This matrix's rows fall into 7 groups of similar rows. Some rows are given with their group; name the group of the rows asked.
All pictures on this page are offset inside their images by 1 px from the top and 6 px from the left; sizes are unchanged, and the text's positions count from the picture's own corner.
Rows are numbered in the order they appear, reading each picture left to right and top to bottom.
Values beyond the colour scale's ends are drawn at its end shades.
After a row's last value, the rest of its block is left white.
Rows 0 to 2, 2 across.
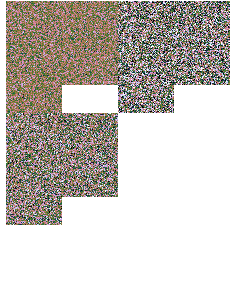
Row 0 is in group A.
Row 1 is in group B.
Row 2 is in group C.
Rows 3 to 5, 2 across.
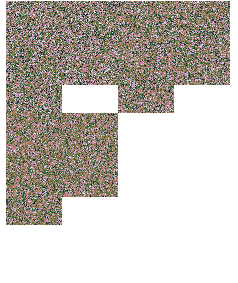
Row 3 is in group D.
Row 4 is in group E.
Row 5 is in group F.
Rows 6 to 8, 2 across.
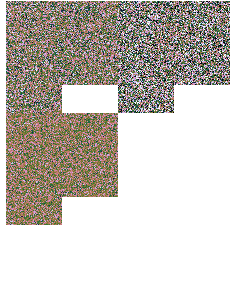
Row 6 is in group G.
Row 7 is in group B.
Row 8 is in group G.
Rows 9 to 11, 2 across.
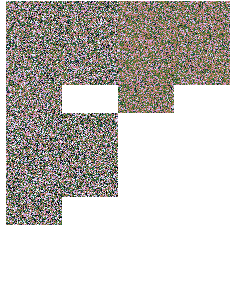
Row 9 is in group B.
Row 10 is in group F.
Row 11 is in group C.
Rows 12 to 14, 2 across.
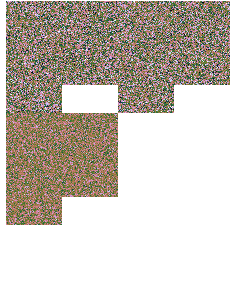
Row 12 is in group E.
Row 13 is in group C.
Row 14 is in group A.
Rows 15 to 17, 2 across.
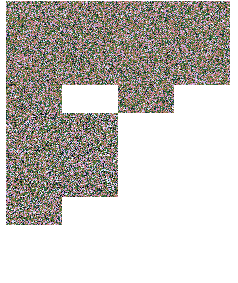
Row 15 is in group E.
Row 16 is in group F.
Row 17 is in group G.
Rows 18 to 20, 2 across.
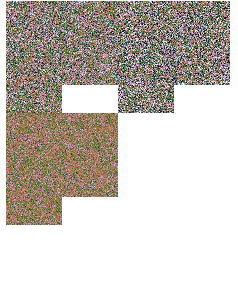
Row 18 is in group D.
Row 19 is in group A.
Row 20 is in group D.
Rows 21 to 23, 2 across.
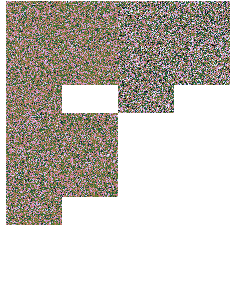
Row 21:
G
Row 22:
E
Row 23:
G
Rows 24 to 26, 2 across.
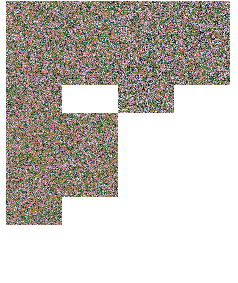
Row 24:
F
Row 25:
G
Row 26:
C
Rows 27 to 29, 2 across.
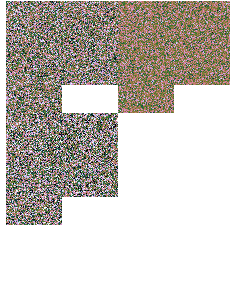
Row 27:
A
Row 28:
G
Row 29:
C
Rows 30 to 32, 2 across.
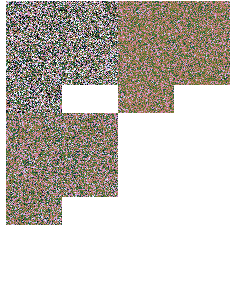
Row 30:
D
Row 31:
G
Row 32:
E
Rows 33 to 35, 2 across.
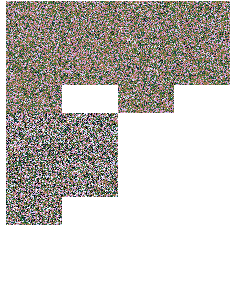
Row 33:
D
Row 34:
G
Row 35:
C
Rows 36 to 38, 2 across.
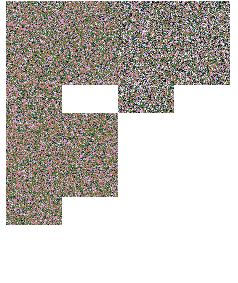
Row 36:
A
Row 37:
B
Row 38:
E
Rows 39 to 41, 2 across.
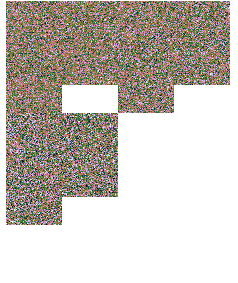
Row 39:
A
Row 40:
C
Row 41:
G
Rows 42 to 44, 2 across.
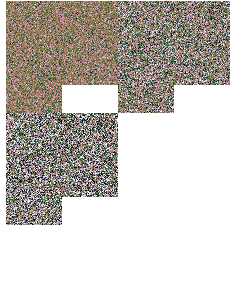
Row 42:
A
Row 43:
C
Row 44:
C
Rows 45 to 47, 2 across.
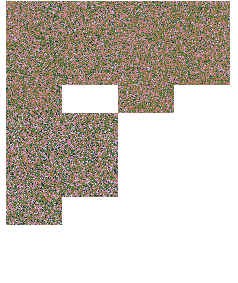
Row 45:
F
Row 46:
G
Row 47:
A
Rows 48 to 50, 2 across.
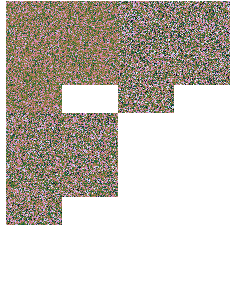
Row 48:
E
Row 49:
C
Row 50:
B
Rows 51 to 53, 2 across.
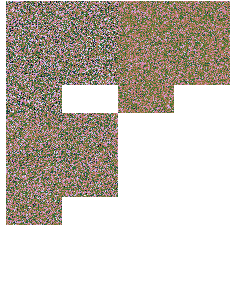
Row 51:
A
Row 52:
E
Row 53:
C
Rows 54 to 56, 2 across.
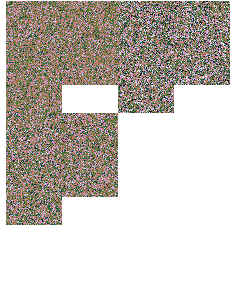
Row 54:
D
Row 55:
B
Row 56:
D
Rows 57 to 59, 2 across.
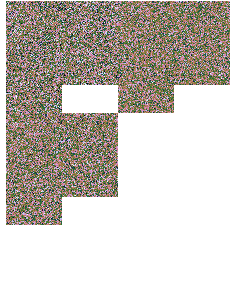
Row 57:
C
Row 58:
G
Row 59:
C
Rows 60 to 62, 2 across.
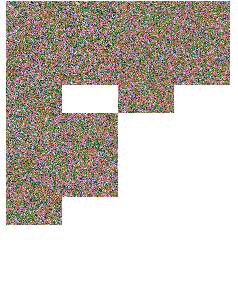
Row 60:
C
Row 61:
A
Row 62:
D
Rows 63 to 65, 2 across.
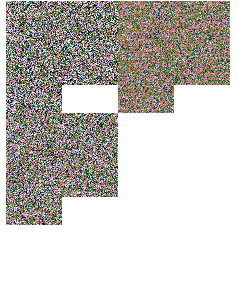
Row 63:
G
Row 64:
F
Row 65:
C
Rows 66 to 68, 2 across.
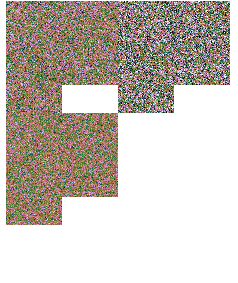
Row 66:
A
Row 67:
D
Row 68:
C
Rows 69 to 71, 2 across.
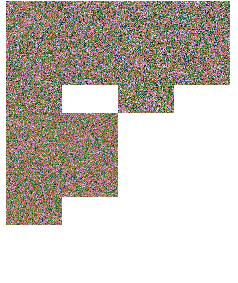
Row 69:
C
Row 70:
E
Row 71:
D
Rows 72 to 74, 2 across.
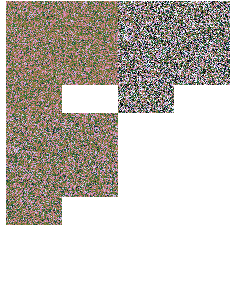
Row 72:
E
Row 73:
F
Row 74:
F
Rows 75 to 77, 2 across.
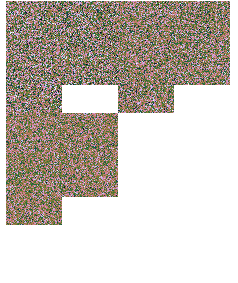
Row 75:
C
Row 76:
E
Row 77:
D
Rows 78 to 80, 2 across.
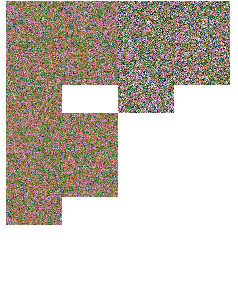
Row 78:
C
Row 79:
B
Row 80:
F
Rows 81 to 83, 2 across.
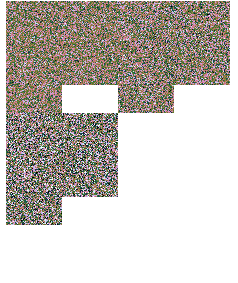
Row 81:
B
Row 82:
F
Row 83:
E
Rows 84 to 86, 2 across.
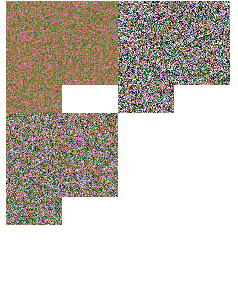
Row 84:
E
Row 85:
G
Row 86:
D
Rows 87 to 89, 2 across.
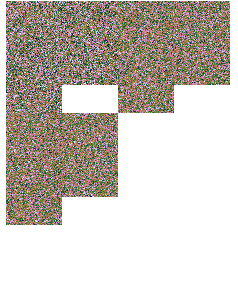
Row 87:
C
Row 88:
B
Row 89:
F
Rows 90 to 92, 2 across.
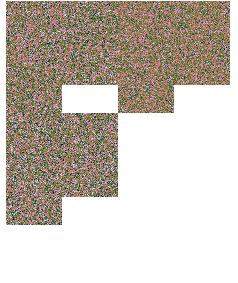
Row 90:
E
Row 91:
F
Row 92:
B
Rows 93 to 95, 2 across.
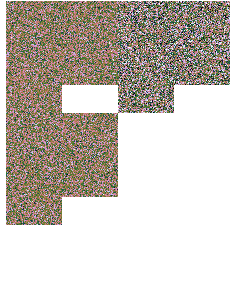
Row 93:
B
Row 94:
G
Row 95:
A
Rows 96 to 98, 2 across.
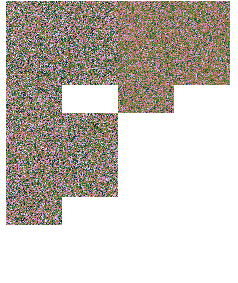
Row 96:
A
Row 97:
F
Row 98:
E
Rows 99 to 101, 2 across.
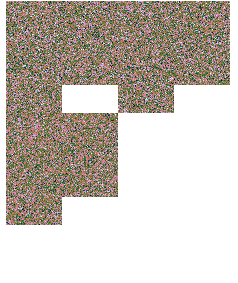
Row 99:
D
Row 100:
G
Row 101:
A
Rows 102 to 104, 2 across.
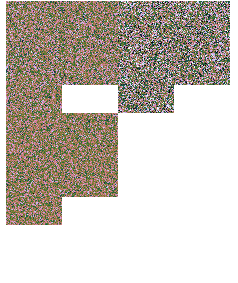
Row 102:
D
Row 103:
E
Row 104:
G
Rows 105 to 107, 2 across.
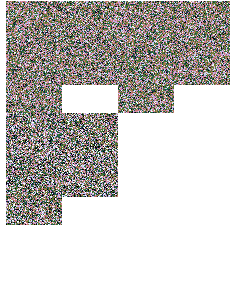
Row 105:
C
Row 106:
D
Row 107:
D
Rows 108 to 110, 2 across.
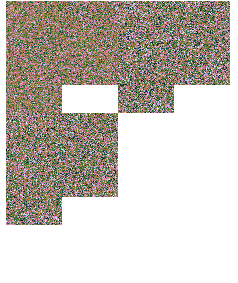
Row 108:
C
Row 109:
E
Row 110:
E
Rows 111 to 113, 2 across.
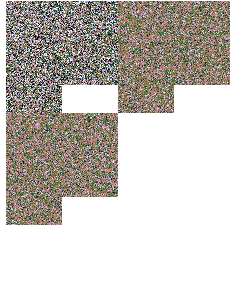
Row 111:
F
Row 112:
E
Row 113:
G
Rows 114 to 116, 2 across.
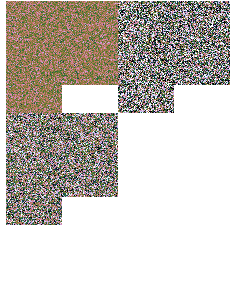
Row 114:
G
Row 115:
B
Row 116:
F
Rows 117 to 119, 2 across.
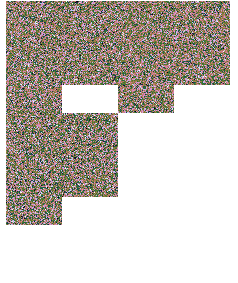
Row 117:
B
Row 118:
B
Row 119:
G
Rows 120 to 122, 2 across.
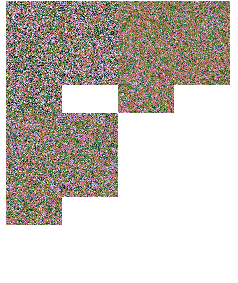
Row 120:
D
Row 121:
B
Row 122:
D
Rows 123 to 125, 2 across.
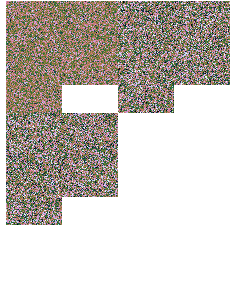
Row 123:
D
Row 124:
B
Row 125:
D
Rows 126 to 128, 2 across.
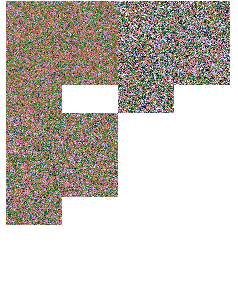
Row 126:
C
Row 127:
D
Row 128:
F
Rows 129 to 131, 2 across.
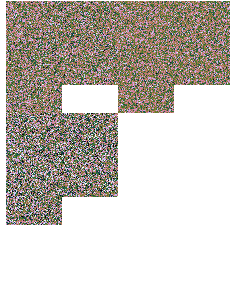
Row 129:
C
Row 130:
C
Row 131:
G
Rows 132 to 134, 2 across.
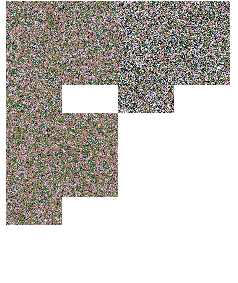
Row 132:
B
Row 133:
E
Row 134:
E
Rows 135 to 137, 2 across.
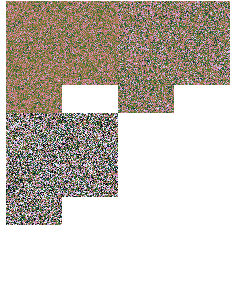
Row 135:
C
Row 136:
E
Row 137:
C
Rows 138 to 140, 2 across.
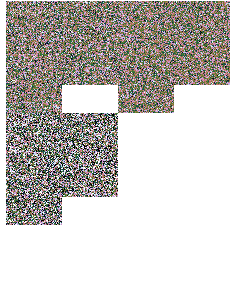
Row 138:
E
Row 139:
G
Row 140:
F
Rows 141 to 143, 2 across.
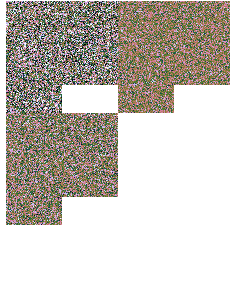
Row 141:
E
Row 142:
G
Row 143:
G
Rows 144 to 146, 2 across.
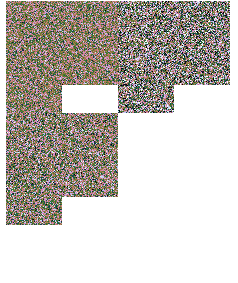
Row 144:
G
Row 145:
E
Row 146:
D
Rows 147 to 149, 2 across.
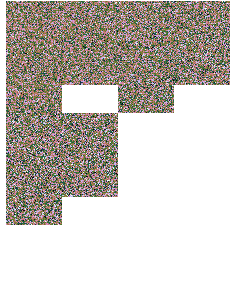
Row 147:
A
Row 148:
F
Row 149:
A
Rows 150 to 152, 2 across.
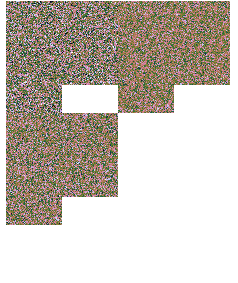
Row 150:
A
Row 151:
E
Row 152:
E
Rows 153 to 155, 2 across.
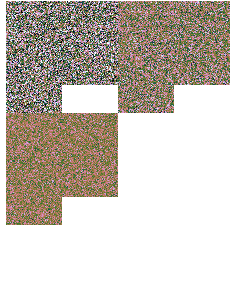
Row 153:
G
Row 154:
E
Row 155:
D
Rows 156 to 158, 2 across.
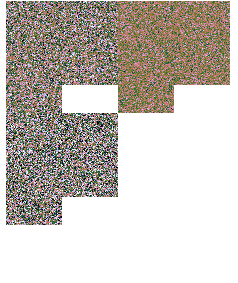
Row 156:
B
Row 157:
F
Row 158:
C
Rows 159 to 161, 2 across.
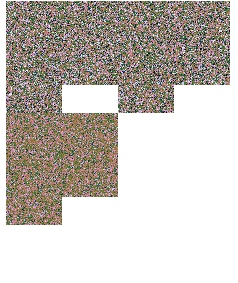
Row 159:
B
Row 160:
A
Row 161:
A
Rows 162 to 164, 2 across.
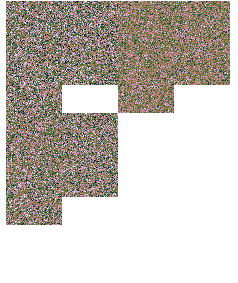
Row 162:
B
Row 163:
B
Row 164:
B
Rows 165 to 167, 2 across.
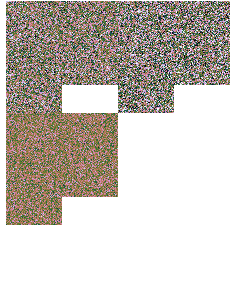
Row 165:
D
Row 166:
E
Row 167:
D
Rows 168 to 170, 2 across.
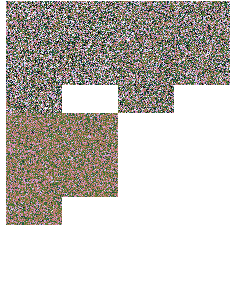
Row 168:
E
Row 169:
F
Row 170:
G
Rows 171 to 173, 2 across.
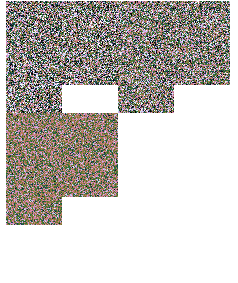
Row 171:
B
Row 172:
B
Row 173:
A
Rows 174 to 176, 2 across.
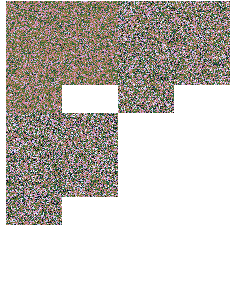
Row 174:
B
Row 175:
A
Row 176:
F
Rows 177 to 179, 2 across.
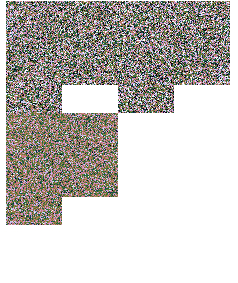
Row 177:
C
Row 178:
A
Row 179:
G
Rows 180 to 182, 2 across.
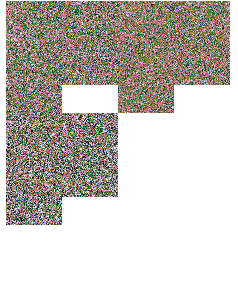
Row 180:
F
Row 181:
C
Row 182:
E
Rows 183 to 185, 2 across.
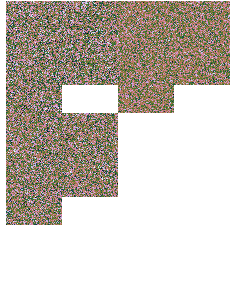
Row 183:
E
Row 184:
C
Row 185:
F
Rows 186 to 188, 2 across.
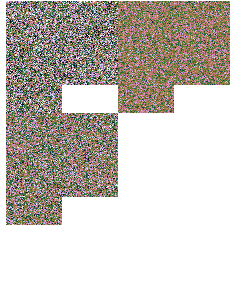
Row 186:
D
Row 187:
B
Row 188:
G
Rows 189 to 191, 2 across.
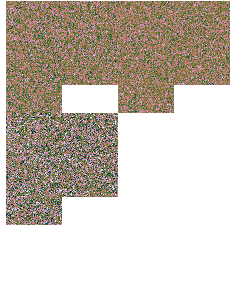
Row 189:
F
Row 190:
A
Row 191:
G
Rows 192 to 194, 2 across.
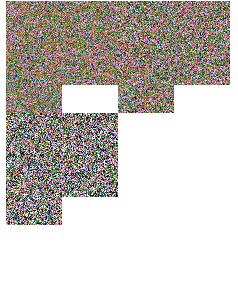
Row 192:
C
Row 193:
A
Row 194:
B
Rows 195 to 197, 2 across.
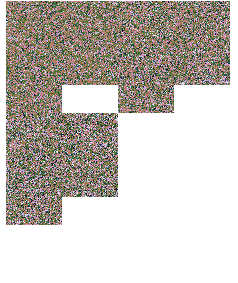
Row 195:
G
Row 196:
A
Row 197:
C
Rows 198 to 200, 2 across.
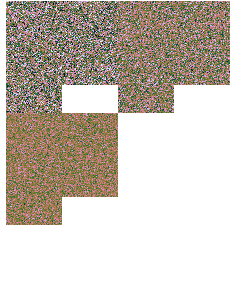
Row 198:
D
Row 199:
F
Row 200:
E
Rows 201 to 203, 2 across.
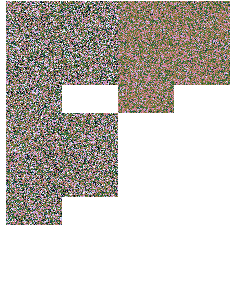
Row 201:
G
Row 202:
B
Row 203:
F
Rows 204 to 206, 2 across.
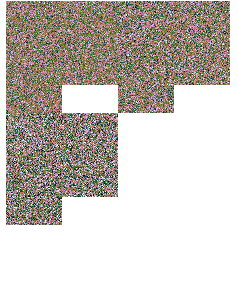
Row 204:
E
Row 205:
D
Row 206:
C
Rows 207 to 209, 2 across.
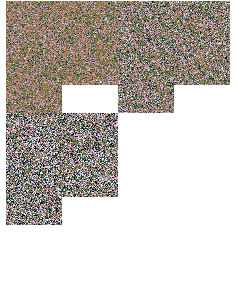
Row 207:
A
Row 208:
G
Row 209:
D
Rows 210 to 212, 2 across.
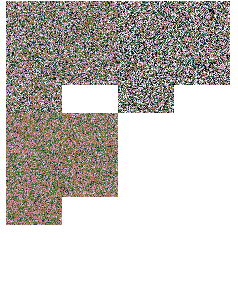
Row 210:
A
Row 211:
C
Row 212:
F
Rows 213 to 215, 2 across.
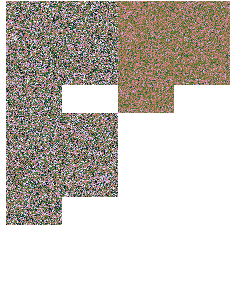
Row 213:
F
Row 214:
C
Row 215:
D
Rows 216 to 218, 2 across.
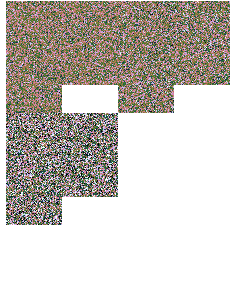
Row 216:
A
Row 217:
B
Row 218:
E
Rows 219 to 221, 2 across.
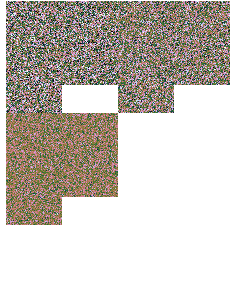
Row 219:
B
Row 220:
B
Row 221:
F
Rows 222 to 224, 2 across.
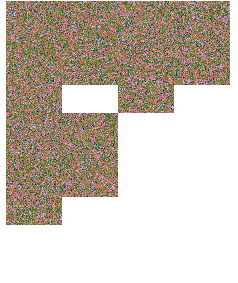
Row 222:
B
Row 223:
C
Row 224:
D
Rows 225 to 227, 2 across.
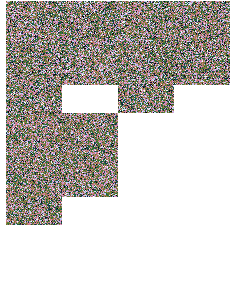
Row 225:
D
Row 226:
F
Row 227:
D
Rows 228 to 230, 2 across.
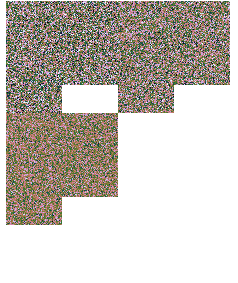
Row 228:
E
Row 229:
C
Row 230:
E
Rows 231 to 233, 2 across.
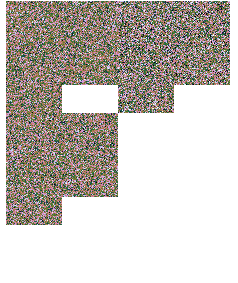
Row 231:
C
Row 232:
D
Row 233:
D
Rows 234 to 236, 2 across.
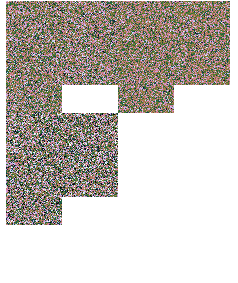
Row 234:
D
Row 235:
F
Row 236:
F
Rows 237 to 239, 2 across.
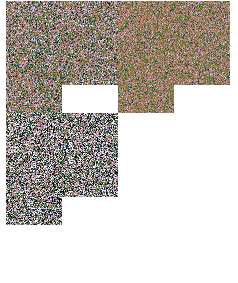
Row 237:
A
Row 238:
C
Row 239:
F
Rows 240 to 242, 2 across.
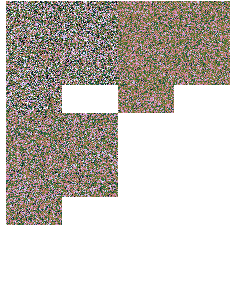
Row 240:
B
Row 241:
E
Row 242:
B
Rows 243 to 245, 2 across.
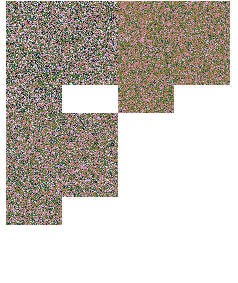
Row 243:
A
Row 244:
F
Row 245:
D
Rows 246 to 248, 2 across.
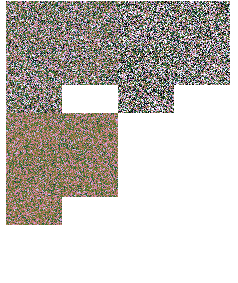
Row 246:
B
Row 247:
D
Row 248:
C
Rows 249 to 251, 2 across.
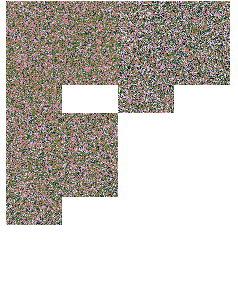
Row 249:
E
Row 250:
G
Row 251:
B
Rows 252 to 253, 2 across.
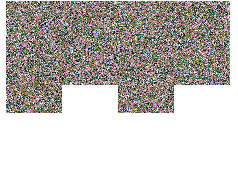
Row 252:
A
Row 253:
C
